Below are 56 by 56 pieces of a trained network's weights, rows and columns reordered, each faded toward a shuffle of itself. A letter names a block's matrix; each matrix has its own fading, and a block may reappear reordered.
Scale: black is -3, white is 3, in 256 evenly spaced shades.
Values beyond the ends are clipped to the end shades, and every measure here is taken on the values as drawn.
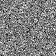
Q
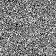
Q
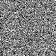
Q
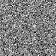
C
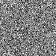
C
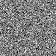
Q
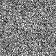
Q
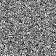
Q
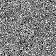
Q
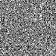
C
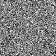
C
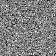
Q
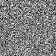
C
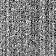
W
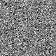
Q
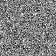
Q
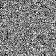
Q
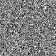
C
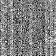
W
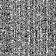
W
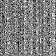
W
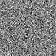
C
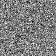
Q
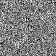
C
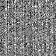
W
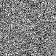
C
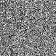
C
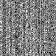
W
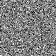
Q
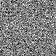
Q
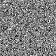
Q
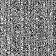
W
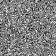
Q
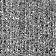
W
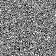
Q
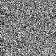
C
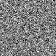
C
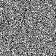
Q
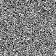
Q
